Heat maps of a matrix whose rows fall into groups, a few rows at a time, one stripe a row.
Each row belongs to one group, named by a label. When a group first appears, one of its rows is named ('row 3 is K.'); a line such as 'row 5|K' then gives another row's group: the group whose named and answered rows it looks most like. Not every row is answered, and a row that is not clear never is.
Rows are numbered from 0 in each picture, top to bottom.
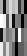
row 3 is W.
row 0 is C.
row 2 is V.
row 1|W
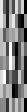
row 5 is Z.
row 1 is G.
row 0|C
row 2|C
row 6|W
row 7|C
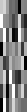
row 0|W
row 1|Z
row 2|Z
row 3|V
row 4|C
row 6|V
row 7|V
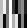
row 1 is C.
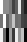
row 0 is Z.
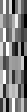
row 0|Z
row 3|W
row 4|C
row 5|Z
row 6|C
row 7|V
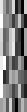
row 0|G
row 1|Z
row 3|G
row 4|Z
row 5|C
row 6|Z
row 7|W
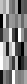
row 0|W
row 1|V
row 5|V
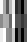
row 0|G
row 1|G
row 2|G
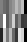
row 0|C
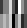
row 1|Z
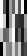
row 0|C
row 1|G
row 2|G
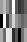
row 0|G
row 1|V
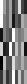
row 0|Z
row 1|W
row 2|V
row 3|C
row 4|V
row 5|V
